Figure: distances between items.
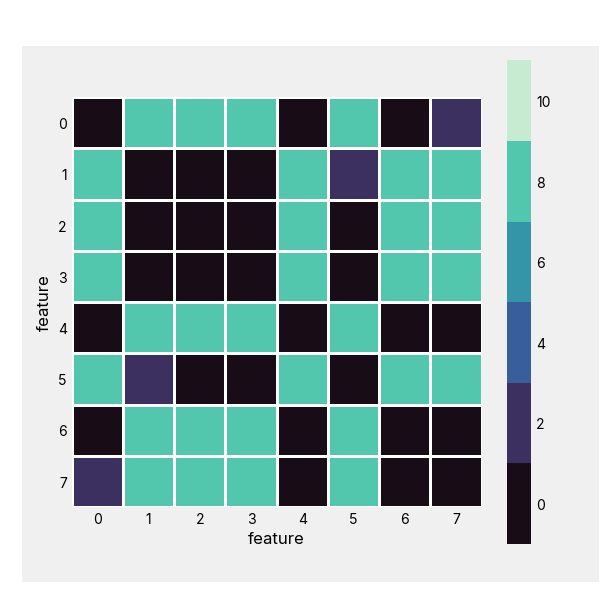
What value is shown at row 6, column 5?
8
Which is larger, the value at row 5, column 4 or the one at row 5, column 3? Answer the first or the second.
the first
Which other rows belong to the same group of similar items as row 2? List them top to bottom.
1, 3, 5
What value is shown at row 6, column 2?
8
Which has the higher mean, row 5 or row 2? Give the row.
5
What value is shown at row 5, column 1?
2
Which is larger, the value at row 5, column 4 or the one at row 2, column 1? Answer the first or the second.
the first
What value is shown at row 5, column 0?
8
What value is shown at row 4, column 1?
8
